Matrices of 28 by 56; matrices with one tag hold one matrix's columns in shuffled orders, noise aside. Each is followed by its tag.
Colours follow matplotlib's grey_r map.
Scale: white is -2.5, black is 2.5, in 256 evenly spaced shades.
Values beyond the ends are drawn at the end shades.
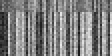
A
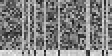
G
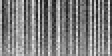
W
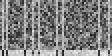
G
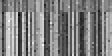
A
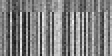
A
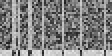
G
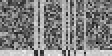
G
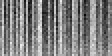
W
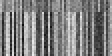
A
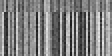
A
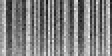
W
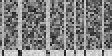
G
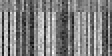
A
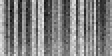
W
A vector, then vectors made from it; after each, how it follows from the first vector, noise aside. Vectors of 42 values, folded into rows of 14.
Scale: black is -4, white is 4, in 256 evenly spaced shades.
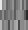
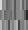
copied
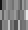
negated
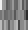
copied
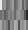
copied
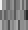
copied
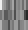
copied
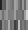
negated
